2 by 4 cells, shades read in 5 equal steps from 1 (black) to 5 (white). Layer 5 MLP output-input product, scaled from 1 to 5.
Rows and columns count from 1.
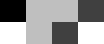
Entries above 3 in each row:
2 3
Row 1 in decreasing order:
4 4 2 1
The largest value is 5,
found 2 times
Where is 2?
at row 1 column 4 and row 2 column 3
